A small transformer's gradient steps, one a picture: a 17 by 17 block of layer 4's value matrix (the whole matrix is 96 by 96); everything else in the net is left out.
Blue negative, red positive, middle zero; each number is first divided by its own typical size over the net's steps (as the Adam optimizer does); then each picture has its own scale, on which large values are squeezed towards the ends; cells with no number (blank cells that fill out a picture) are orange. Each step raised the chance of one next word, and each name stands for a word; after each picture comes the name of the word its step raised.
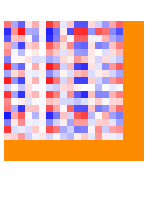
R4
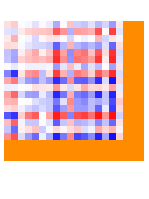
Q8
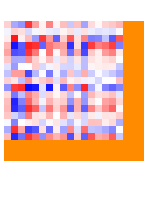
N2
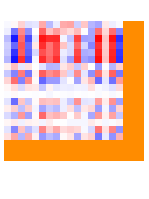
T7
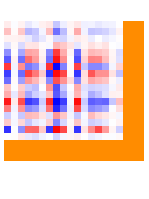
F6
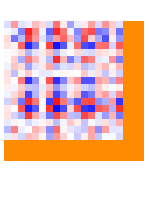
R4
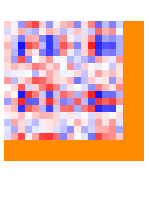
R4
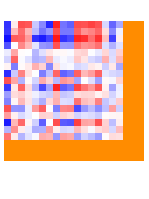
N2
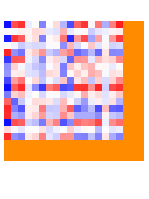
N2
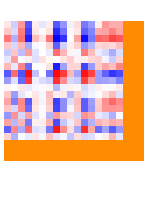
F6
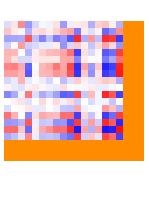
Q8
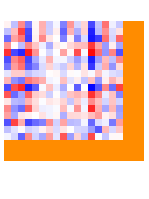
N2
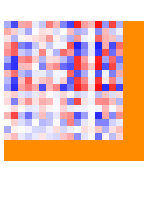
N2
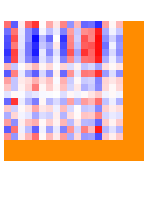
T7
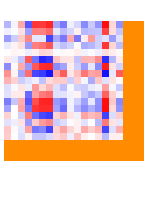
F6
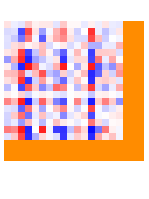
F6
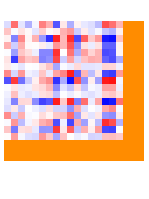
T7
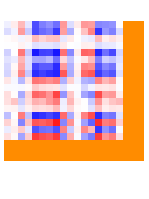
Q8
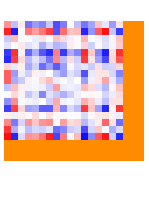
R4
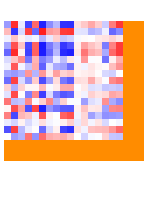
R4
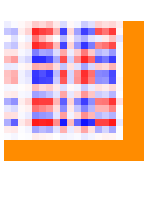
F6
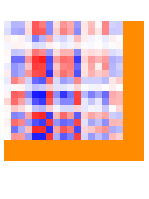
Q8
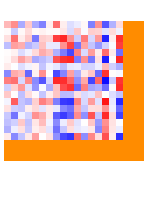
N2
